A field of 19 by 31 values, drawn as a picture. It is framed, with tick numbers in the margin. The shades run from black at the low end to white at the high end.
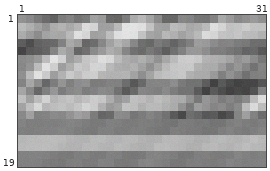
The middle right is the ninth with the lowest average. Overall the values sit about 60% of the way up the scale. Horizontal stripes repeat 4 times down the table. A horizontal seam about 70% of the way down splits the table, and the bottom part is calmer.
